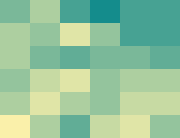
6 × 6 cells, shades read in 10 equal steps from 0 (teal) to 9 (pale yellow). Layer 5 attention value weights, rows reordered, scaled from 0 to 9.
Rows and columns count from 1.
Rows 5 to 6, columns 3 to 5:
6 5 7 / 3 7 8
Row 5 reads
6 8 6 5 7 7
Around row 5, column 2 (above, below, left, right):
7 6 6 6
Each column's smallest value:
4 4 2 0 2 2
